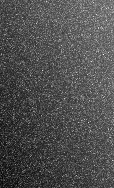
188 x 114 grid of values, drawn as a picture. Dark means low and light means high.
Grain: fine. Odd rows or columns: none. Slope: up to the top right. Stripes: none. Ninth with the highest average: top right. Mirror symmetry: none.
